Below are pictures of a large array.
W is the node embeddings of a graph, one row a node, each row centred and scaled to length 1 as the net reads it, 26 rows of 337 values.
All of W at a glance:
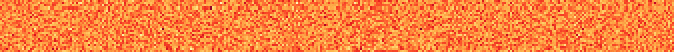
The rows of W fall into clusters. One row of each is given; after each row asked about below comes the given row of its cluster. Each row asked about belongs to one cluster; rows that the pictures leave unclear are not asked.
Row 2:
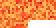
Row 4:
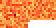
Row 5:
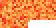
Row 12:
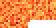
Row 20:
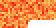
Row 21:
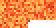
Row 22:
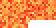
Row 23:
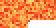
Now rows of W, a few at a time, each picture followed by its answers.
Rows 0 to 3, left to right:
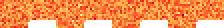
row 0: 5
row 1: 5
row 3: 4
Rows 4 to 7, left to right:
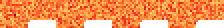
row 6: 12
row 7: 20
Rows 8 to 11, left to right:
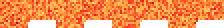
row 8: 12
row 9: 22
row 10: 2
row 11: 21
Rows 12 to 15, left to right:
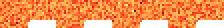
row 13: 2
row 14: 20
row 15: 20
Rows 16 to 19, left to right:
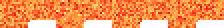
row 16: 4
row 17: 23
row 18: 21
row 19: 22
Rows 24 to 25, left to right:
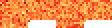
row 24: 23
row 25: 2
